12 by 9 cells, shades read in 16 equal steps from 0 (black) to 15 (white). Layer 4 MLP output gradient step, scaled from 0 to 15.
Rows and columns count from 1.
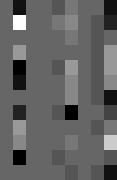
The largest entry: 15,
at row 2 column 2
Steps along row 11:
down up same down up same same down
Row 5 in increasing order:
0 5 5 6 6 6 6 9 9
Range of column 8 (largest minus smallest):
1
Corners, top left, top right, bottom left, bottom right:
6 1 6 1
